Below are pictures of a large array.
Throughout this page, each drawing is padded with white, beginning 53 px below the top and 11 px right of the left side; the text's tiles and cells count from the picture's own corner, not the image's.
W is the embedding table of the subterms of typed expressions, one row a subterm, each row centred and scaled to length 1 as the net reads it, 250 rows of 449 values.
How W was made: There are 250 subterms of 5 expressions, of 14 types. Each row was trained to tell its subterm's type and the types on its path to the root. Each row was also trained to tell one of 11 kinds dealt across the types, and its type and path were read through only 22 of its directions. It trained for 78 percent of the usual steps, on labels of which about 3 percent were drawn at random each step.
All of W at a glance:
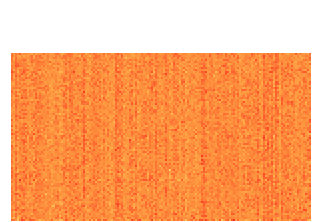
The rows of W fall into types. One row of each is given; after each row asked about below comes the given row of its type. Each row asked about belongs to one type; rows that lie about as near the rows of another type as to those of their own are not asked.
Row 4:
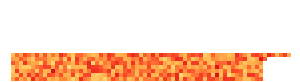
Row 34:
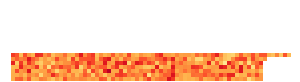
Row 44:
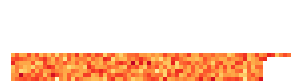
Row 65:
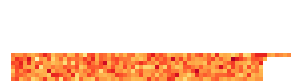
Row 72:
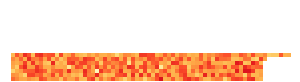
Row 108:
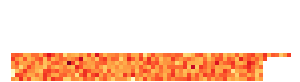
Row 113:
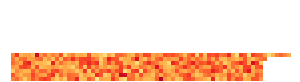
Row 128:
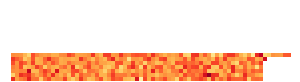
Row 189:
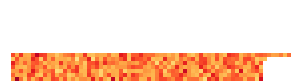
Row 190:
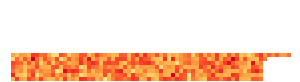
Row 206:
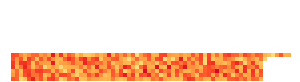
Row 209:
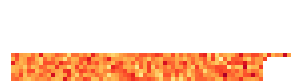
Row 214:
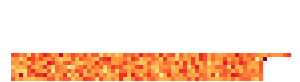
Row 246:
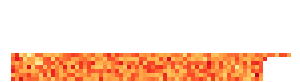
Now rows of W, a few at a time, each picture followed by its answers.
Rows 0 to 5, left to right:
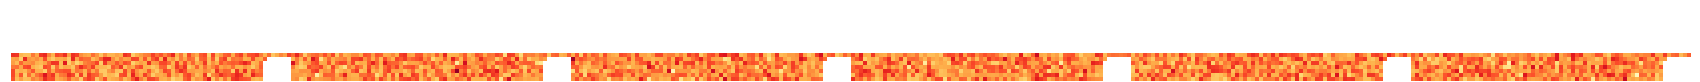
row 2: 190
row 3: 65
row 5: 108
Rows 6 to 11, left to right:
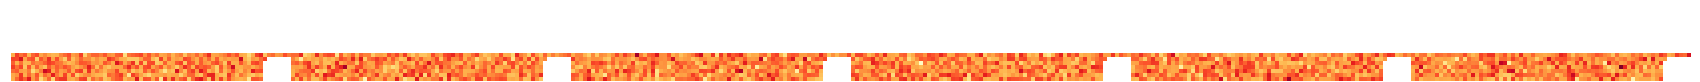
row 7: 4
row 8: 128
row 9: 190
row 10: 44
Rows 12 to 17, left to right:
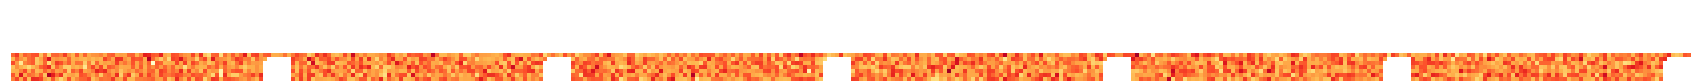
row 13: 34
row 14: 189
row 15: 65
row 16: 108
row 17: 44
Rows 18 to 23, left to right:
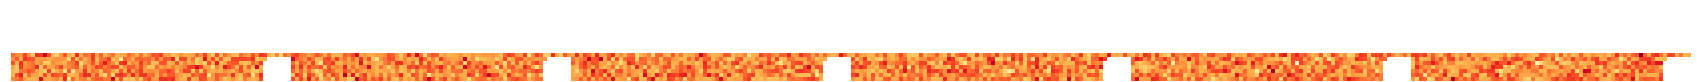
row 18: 34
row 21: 113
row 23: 189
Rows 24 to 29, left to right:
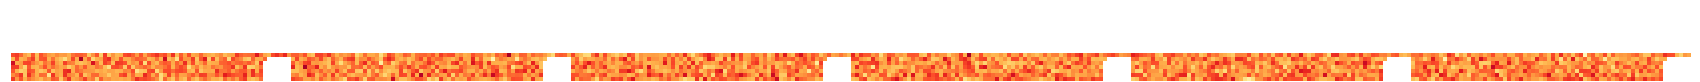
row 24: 34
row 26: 189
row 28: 108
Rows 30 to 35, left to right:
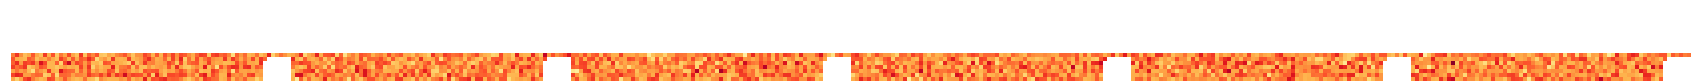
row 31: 4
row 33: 246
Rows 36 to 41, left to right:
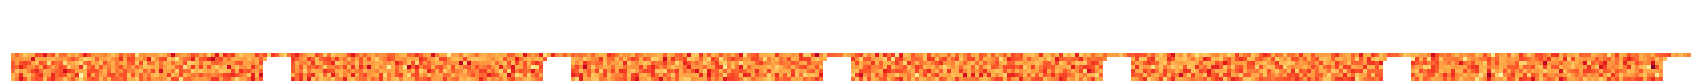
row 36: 190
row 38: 65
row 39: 72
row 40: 209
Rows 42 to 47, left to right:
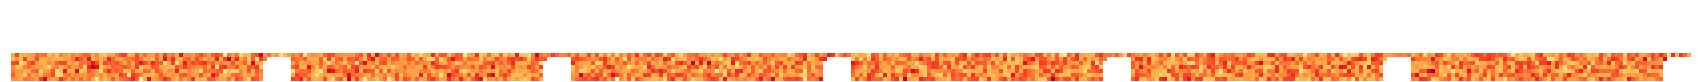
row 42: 113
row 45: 190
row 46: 65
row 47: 44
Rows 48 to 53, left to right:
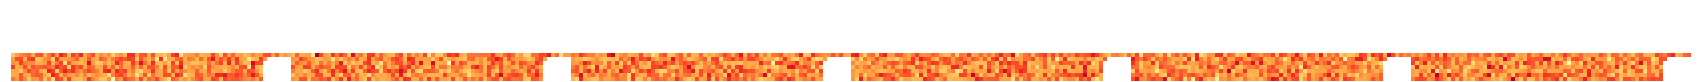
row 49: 113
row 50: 4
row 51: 108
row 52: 65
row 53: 44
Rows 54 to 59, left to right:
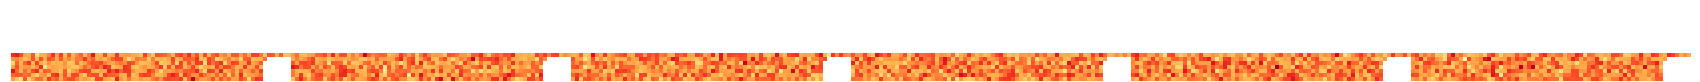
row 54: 206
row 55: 190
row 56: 190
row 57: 34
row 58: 34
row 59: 209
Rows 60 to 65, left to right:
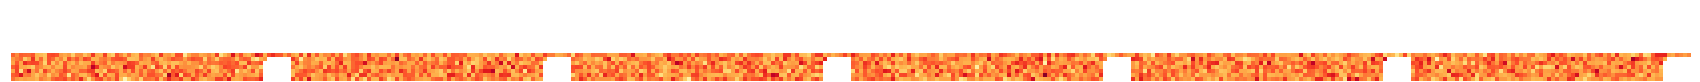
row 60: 65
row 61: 72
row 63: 206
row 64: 128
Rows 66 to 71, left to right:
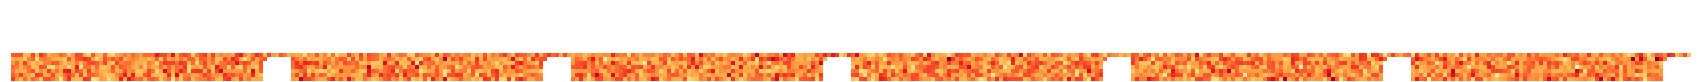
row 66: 206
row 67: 44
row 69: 113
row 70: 108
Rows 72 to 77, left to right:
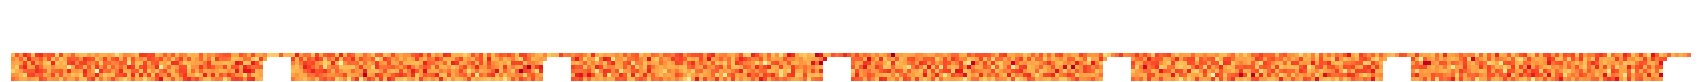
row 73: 214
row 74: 65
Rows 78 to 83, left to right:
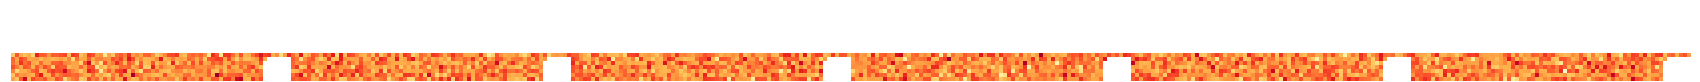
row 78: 113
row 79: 209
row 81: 214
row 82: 128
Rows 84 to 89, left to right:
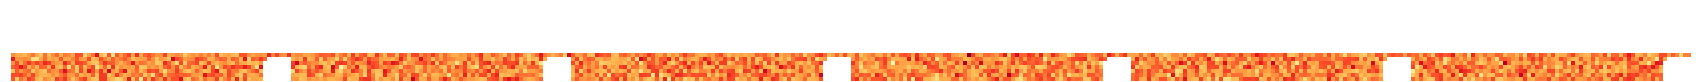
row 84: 65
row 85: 4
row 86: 34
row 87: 206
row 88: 65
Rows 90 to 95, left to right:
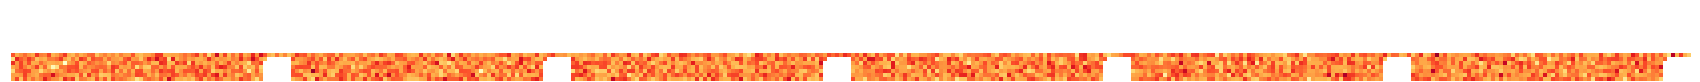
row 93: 214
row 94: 108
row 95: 189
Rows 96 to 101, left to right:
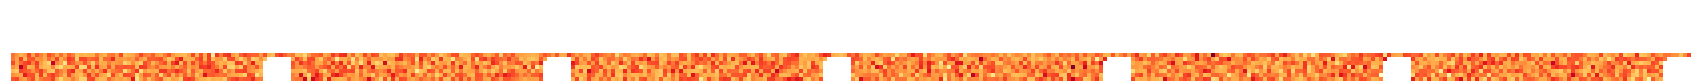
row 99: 246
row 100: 214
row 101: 72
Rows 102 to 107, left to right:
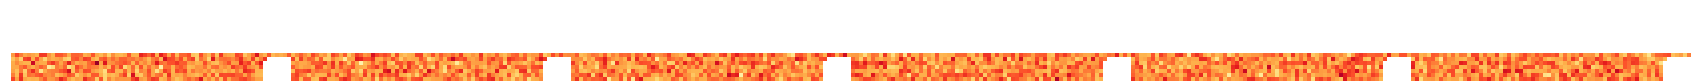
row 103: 65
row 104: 206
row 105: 190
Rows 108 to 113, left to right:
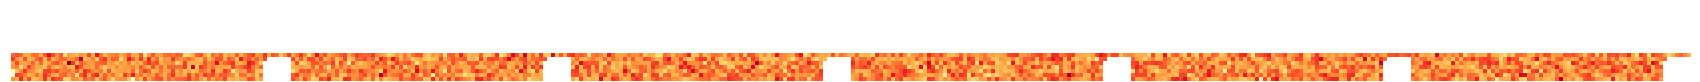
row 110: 34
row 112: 65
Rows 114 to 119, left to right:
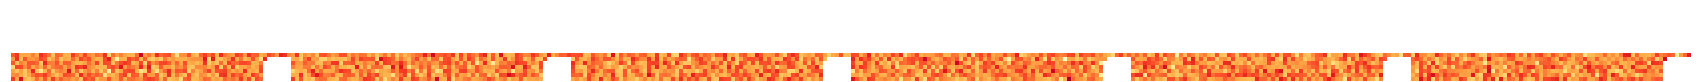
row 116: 206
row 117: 108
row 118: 214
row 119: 44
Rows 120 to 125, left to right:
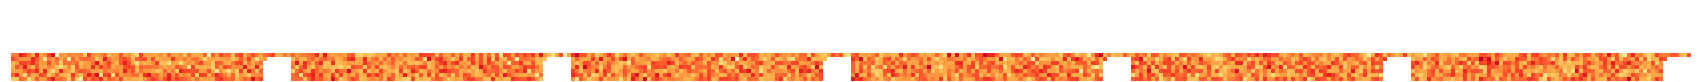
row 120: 44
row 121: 189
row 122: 34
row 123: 209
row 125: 190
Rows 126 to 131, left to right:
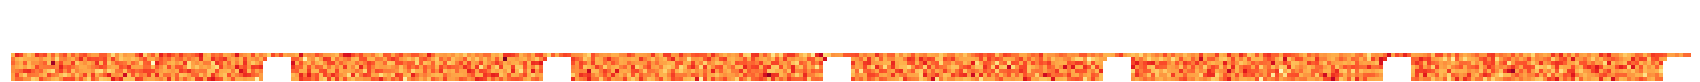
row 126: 4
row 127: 246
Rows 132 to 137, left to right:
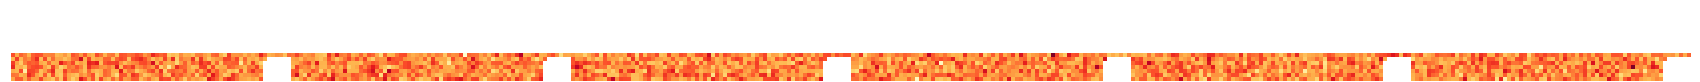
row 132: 34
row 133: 113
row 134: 44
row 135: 128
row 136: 44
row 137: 4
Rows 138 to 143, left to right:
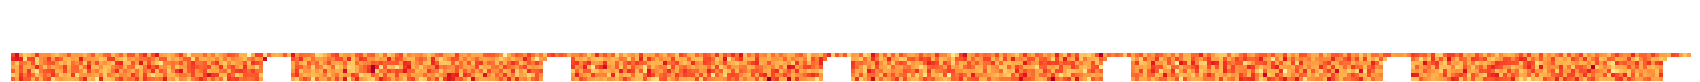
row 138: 128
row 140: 4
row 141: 190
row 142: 72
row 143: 108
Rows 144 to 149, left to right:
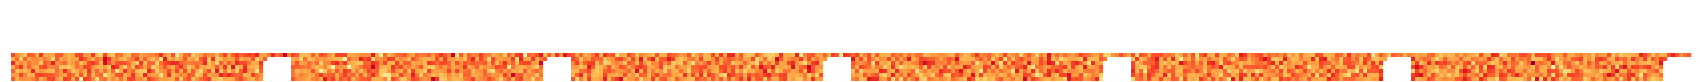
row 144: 246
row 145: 113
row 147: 246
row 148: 34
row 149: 65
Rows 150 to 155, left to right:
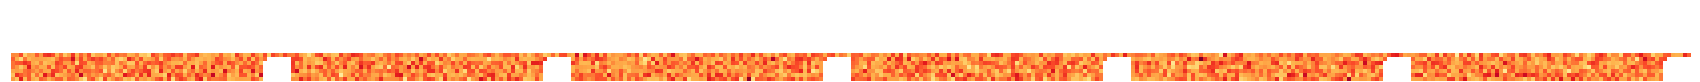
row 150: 4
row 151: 246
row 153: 209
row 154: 4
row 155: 214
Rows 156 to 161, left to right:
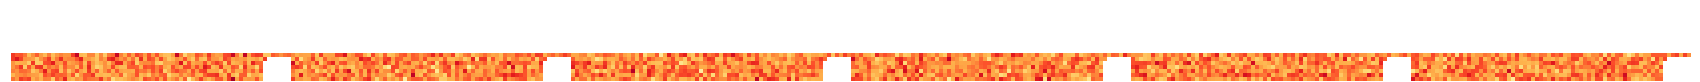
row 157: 246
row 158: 4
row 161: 209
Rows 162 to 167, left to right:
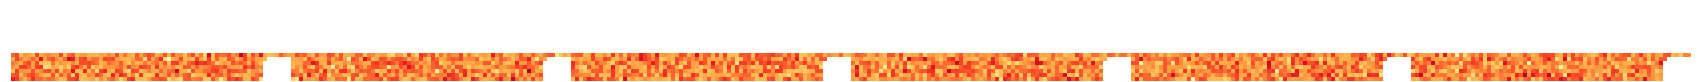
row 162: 189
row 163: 72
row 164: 206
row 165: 4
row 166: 128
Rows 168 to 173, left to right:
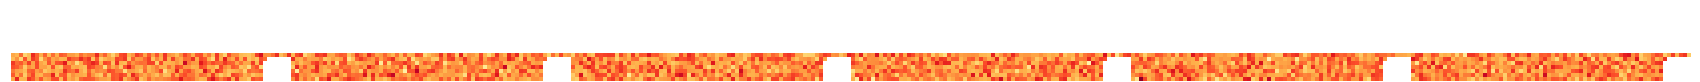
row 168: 190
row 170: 214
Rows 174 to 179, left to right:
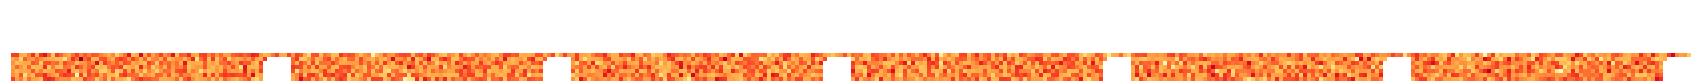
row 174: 108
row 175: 190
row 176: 113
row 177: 206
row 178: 4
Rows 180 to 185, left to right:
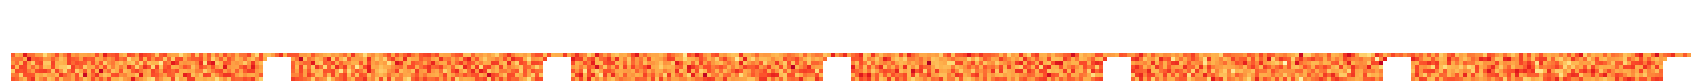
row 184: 65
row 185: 44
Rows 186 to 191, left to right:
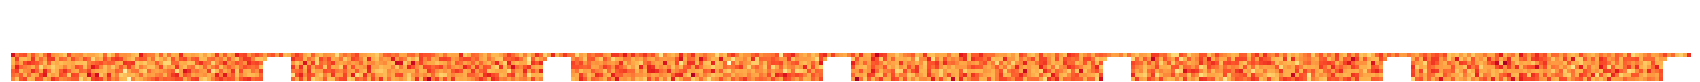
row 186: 189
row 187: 65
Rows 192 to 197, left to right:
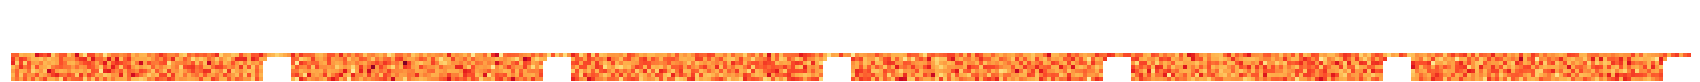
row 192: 113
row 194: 189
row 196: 206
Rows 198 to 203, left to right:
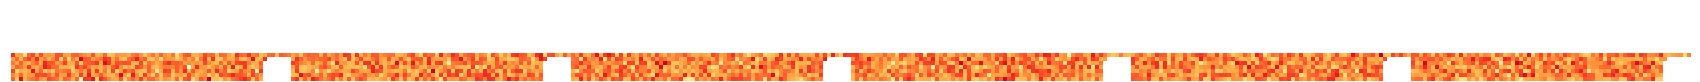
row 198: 246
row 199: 128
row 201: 206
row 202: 34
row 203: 108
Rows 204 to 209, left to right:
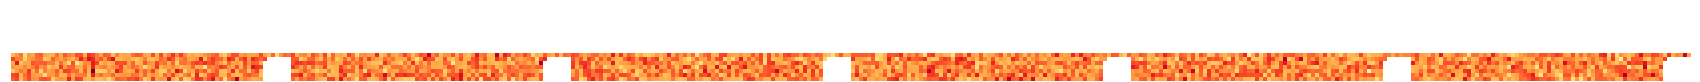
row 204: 128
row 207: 108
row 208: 4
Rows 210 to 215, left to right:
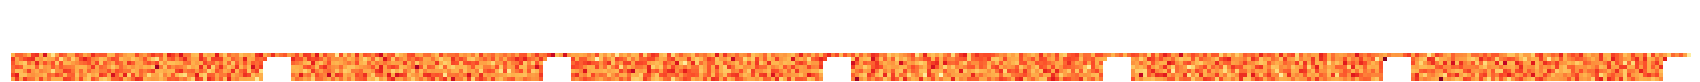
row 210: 190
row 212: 44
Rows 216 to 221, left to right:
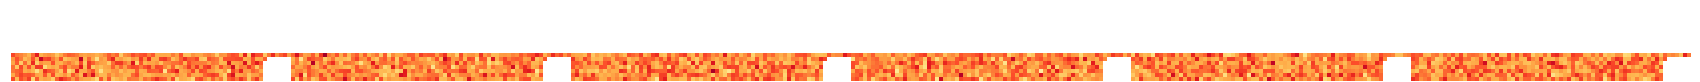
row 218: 246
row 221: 209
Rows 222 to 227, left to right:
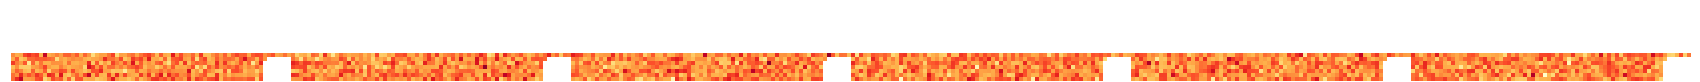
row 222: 189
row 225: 189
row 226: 113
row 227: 189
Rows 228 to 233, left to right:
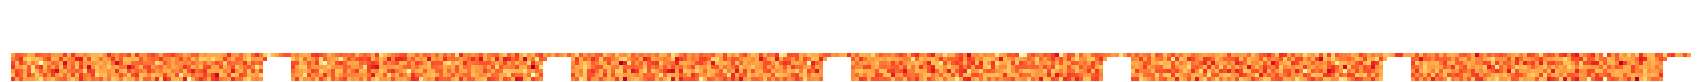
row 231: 113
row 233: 190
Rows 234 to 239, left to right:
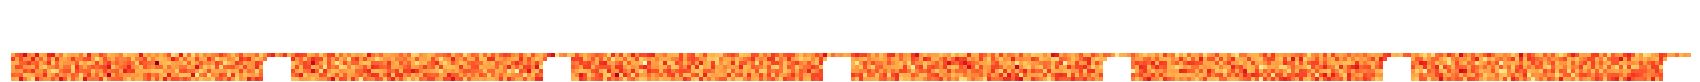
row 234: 44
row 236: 206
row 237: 72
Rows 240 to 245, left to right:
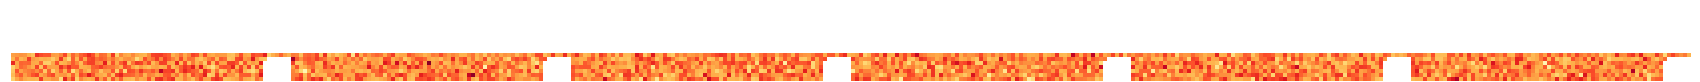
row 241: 34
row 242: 206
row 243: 189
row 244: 72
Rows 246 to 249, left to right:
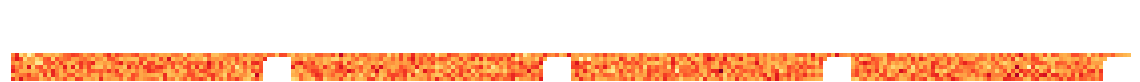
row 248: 4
